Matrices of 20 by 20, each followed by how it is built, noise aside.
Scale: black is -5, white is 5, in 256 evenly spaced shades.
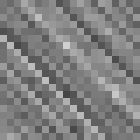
Toeplitz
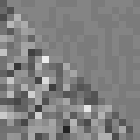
lower triangular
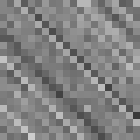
Toeplitz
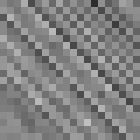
Toeplitz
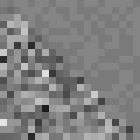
lower triangular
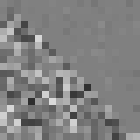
lower triangular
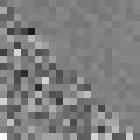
lower triangular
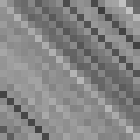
Toeplitz
